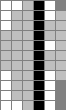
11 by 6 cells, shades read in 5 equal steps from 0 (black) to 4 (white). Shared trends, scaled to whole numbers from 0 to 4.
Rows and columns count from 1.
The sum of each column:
40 35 33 0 40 29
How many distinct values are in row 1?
4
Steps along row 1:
same down down up down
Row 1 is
4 4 3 0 4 2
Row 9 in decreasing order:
4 4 3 3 2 0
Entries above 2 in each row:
4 5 5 5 5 5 5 5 4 4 4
